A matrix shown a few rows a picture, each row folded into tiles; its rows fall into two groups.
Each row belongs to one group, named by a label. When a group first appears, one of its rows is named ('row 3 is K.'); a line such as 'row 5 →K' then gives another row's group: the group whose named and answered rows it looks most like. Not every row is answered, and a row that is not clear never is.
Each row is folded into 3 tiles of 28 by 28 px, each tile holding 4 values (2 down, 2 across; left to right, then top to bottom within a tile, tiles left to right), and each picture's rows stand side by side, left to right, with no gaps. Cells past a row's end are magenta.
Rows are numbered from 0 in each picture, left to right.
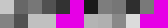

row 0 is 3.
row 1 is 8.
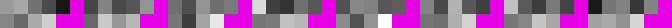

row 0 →3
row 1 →8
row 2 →3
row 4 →3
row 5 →3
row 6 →3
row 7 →8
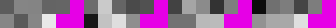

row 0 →3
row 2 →8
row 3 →8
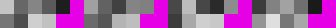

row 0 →3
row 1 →3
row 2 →8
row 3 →8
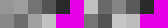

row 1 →3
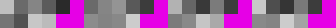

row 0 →3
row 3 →3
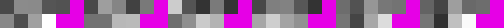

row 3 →8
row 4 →3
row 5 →3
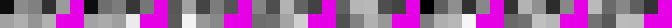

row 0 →8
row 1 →8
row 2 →8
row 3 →3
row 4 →8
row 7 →3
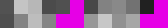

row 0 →8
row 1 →8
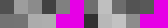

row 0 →8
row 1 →8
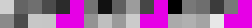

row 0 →3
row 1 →3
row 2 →8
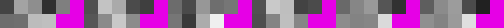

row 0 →8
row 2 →3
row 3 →8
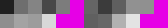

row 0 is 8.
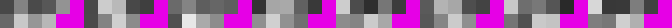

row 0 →8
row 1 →8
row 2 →8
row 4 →3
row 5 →8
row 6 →3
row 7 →3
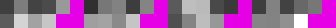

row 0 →8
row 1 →8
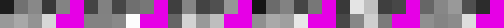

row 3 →8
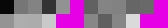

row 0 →8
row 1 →3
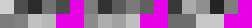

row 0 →3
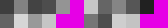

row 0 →8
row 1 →3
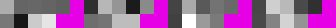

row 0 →3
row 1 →8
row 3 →8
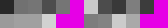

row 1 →3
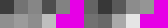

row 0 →8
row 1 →3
